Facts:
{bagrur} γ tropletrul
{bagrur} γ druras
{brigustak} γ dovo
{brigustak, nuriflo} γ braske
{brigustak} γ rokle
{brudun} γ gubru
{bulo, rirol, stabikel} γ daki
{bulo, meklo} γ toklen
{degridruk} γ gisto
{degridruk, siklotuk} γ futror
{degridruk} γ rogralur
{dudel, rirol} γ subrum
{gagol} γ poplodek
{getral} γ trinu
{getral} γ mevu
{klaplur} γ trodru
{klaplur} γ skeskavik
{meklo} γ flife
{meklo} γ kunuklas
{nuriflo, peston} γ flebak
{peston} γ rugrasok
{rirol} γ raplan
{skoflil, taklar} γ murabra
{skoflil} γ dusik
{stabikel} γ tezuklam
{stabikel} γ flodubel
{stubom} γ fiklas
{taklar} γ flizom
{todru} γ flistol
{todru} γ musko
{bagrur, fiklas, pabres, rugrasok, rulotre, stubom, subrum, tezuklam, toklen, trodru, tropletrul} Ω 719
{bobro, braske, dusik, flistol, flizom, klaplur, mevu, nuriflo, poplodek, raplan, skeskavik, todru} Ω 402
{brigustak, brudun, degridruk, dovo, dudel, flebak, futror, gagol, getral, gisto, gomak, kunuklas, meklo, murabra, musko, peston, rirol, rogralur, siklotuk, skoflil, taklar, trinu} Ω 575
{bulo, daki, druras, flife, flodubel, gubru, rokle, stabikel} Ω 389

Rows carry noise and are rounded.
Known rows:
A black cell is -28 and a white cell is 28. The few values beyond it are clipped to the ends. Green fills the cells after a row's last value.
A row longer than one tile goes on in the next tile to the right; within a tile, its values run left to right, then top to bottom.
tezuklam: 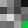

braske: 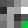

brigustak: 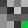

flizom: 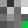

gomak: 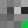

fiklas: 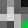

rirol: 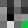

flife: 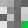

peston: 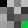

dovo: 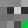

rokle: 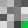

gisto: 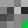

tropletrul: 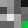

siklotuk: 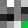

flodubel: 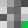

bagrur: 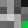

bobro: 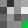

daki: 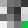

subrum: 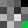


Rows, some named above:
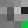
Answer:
getral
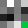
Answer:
siklotuk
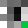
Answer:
bulo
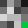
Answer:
stubom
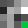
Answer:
braske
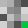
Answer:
druras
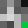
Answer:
fiklas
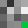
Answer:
bobro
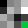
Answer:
nuriflo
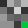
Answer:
flebak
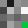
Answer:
raplan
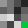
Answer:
toklen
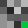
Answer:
brigustak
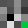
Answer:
dudel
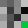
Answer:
meklo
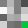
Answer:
gubru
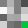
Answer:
gubru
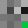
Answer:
kunuklas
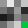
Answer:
futror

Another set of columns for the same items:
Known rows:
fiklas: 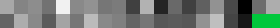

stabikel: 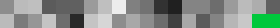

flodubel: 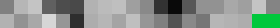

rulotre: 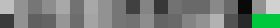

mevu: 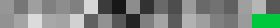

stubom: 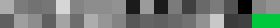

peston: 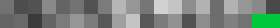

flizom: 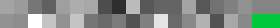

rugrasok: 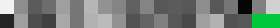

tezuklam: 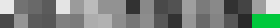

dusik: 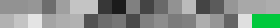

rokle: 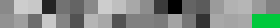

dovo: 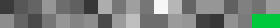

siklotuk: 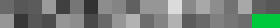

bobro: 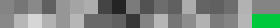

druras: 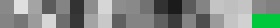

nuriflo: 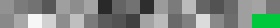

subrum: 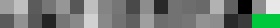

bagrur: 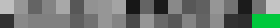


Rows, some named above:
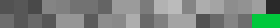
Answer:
getral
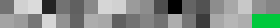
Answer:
rokle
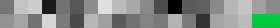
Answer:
rokle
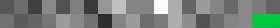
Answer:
brigustak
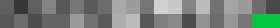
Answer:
peston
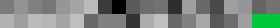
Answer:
poplodek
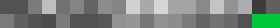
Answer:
murabra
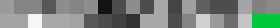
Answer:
braske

